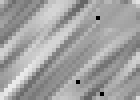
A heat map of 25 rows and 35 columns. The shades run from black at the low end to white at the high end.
Histogram: heavy tails on both sides. Slope: none. Lone odd cells: 3, each lower than its neighbours. Mirror symmetry: none. Grain: diagonal, up to the right. Odd patch: calmer, in the top right.
